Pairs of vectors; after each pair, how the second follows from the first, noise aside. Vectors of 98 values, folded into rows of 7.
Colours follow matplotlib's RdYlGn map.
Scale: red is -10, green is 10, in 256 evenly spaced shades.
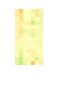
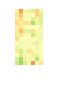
scaled up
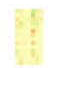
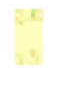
partly zeroed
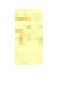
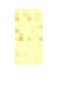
partly zeroed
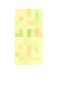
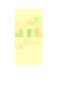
partly zeroed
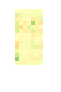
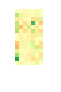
scaled up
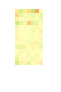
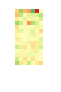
scaled up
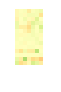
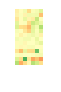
scaled up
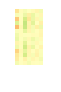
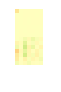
partly zeroed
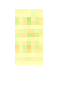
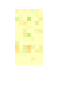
partly zeroed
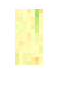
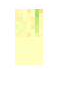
partly zeroed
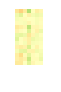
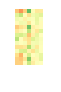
scaled up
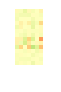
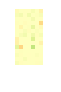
partly zeroed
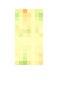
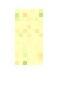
partly zeroed
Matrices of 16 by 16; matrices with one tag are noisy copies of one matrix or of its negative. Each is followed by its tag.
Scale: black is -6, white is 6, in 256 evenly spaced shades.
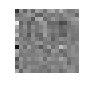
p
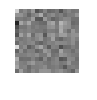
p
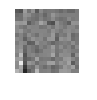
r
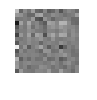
p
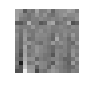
r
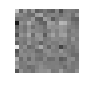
p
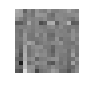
r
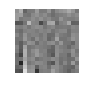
r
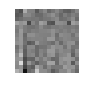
r
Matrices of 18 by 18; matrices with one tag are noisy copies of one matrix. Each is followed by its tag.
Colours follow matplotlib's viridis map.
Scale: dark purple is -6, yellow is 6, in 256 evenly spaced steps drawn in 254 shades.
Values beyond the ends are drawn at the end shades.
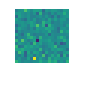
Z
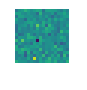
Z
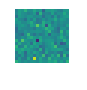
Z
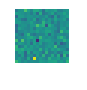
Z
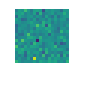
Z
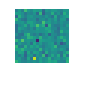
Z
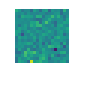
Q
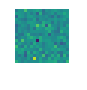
Z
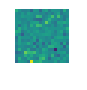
Q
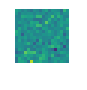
Q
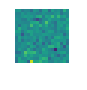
Q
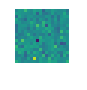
Z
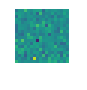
Z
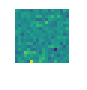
Q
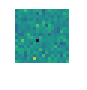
Z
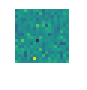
Z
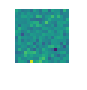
Q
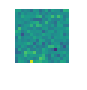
Q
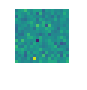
Z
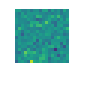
Q
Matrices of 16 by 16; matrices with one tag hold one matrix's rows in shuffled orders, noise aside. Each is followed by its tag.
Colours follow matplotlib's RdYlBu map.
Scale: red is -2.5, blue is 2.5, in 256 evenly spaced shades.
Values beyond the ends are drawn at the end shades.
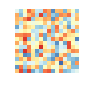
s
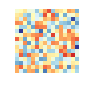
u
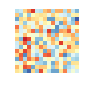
s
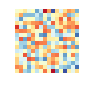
u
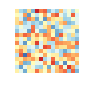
u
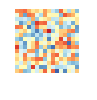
u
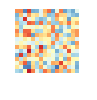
s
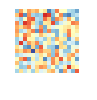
s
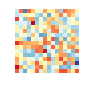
u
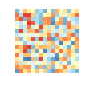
s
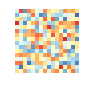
u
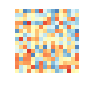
s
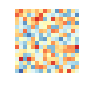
u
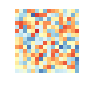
u
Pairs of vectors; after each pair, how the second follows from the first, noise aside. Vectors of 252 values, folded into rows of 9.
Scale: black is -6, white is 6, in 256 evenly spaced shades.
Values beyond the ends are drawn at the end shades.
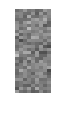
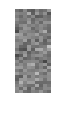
reversed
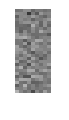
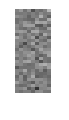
reversed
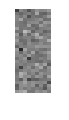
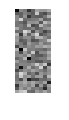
scaled up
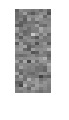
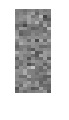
reversed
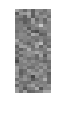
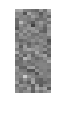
reversed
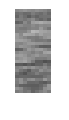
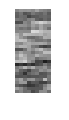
scaled up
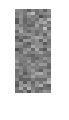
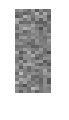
reversed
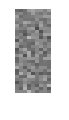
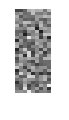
scaled up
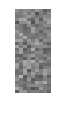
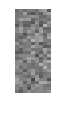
reversed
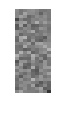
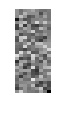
scaled up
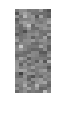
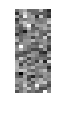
scaled up
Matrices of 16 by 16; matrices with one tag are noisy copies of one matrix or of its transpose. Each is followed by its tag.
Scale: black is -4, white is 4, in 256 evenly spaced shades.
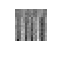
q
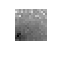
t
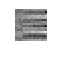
q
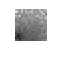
t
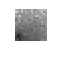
t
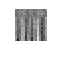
q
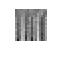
q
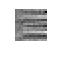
q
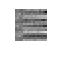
q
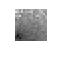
t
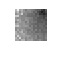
t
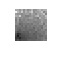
t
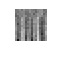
q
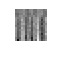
q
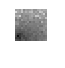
t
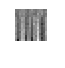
q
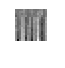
q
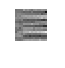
q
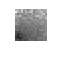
t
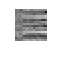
q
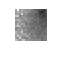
t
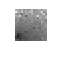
t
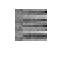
q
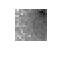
t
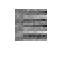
q
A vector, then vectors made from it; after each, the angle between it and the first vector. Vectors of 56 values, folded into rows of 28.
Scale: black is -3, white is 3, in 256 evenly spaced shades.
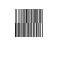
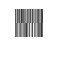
partly opposed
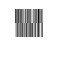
partly opposed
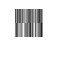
partly opposed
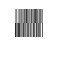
nearly parallel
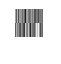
orthogonal
